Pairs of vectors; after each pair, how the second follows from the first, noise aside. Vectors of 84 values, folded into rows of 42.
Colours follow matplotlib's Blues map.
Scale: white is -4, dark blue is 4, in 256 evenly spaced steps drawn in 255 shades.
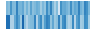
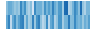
wrapped around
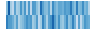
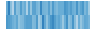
shrunk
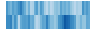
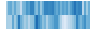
negated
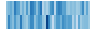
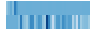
partly zeroed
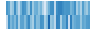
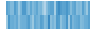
shrunk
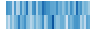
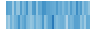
shrunk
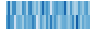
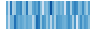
negated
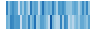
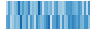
negated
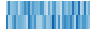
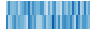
copied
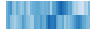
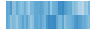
shrunk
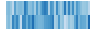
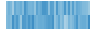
shrunk
